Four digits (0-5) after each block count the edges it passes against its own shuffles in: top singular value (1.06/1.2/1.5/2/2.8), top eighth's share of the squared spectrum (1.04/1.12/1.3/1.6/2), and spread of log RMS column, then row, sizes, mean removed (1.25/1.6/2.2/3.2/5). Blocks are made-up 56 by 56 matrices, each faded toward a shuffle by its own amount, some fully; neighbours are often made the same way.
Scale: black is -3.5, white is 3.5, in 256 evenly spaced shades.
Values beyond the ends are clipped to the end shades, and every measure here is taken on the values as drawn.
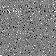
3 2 0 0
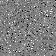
2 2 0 0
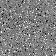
1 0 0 0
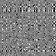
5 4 3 3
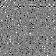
4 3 1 2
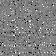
3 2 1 1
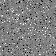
0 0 0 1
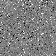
2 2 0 0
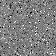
1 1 0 0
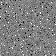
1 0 0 0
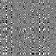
4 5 3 2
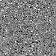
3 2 1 1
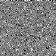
3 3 1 2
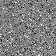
0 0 0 0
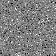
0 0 0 0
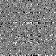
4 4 1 2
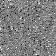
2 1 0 0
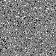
1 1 0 0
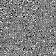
2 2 0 1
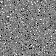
0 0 0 0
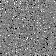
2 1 0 0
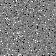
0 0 0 0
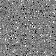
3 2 1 0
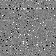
3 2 0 1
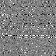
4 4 0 3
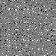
3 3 1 2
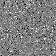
0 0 0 0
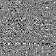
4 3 2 2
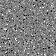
0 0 0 0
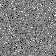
0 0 0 0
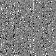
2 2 2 0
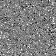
0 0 1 0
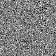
0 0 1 0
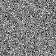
0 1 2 0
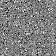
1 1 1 1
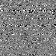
2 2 0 3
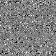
1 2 0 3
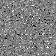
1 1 0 1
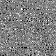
1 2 0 2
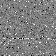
2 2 0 1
